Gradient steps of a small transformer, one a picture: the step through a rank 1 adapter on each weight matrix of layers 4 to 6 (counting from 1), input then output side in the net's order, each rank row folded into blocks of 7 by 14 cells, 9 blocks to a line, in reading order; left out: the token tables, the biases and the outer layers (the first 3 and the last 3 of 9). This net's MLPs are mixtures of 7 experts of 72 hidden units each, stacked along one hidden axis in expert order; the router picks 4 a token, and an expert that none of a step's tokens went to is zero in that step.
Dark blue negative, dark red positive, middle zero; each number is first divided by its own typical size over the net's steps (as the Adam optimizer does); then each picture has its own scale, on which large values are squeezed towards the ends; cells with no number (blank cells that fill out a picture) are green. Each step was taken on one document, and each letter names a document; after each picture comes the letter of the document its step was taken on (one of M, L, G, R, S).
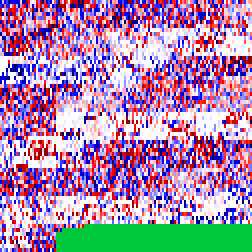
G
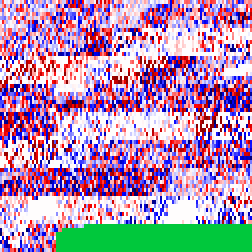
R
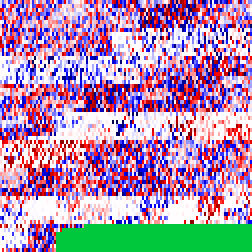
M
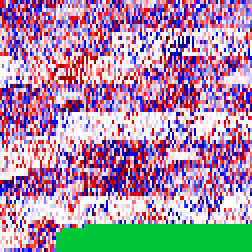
M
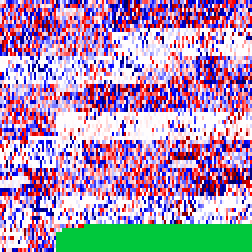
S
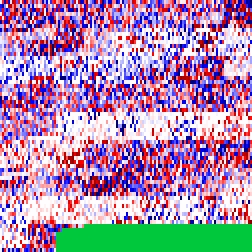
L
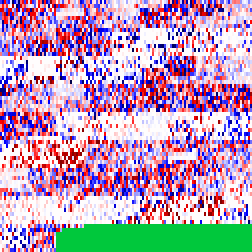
L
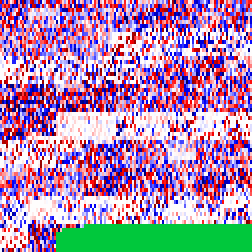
M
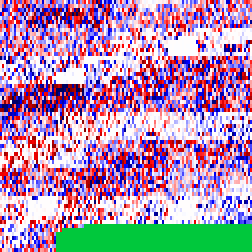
R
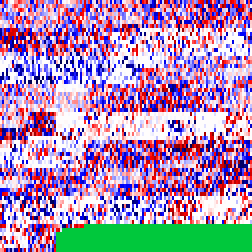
G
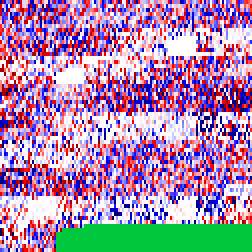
R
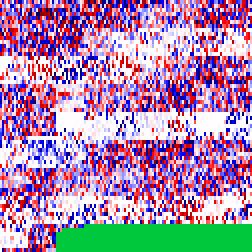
S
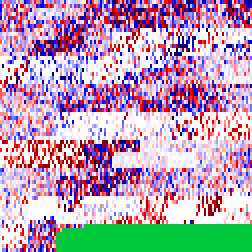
M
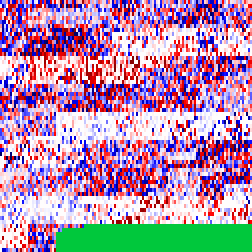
M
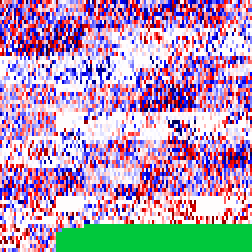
G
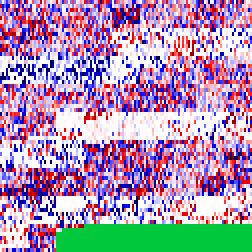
G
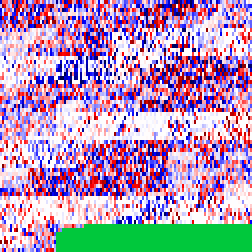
L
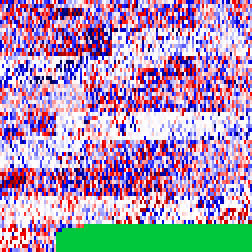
L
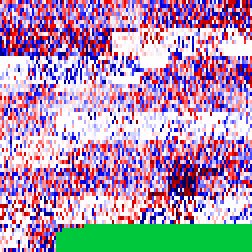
S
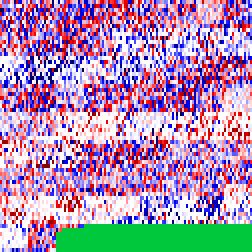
L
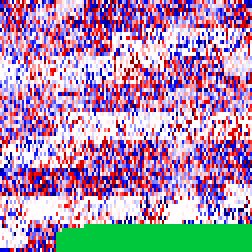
M
